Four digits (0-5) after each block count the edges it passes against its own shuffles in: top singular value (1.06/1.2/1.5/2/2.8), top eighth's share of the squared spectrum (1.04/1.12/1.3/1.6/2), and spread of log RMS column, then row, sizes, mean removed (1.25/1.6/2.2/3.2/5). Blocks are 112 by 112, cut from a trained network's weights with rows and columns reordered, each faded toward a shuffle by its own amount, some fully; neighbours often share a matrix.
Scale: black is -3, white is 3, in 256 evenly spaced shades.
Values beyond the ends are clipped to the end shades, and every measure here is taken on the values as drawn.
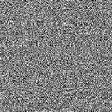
4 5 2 3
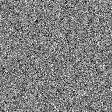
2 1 0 0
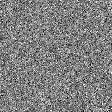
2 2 0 0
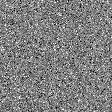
1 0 0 0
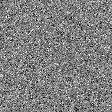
0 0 0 0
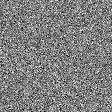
0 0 0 0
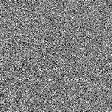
2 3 0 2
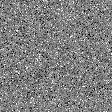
0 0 0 0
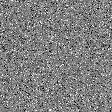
0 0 0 0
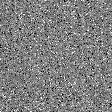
0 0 0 0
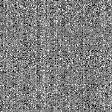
3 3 1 3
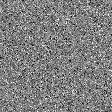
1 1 0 0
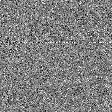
2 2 0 1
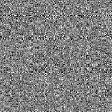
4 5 3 3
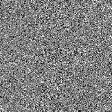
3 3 2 2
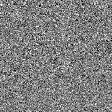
3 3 0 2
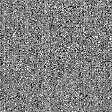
2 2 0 2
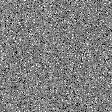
1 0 0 0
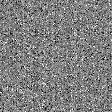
2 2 0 1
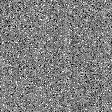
2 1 0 1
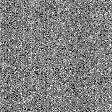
2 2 0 1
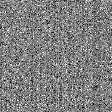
2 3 0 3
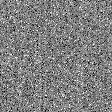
1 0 0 0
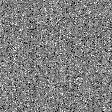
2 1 0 1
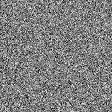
3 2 0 1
